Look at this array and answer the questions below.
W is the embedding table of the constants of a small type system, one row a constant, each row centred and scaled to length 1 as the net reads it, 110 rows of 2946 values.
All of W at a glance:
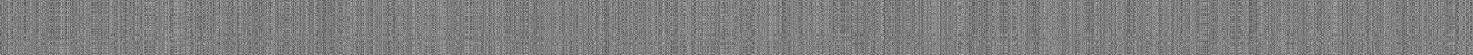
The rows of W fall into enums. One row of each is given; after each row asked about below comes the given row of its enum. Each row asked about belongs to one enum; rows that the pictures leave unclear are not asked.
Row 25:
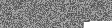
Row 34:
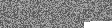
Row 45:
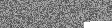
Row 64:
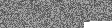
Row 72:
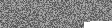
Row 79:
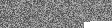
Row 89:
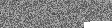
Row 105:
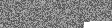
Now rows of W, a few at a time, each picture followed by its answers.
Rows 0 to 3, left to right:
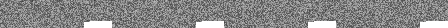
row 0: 64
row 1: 105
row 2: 34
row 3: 72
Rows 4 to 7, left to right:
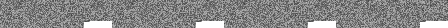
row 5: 25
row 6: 25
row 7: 64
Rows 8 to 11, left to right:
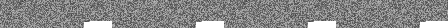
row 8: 25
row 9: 105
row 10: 25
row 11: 105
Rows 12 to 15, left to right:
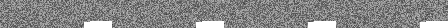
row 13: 89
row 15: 45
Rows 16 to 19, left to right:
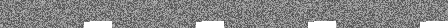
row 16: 105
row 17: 105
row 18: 34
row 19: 72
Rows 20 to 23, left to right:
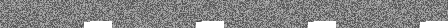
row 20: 72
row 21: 25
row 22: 105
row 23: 105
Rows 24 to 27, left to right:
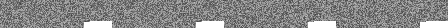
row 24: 25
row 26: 45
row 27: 34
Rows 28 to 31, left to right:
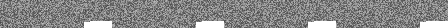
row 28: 34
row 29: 105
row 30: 72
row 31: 72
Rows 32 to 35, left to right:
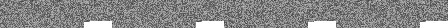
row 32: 64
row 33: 25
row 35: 64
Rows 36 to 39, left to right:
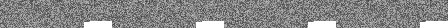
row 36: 64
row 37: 79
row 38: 105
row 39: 64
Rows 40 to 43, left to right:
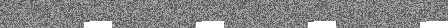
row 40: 64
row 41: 105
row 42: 25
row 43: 34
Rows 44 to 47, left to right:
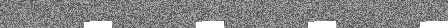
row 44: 64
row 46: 34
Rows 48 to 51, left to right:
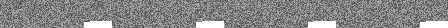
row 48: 25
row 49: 34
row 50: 72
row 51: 105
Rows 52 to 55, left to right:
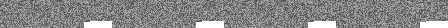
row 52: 64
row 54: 64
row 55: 34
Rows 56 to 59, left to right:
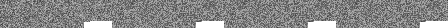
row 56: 79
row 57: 25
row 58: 25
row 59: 25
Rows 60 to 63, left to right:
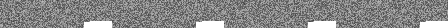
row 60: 105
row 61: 72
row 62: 25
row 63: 105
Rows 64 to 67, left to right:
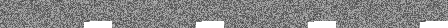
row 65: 105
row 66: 45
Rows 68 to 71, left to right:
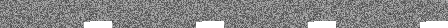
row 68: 45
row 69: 72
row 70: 45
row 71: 89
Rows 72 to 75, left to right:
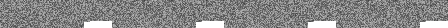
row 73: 64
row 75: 64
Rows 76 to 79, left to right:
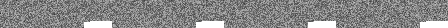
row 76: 89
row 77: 64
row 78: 25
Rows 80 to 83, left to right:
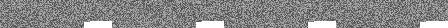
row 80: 72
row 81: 64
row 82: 34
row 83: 72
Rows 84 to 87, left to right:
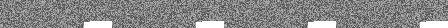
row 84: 105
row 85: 45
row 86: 105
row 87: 45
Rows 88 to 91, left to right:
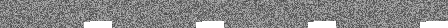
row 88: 45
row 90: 64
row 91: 34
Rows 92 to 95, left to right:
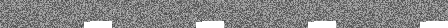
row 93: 89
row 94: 72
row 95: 72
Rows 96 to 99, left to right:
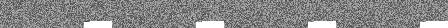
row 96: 25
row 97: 45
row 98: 72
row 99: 72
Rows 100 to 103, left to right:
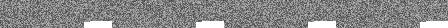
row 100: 34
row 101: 64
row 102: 72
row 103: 79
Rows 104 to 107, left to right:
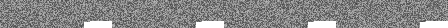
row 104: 72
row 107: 25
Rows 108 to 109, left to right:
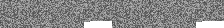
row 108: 34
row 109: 34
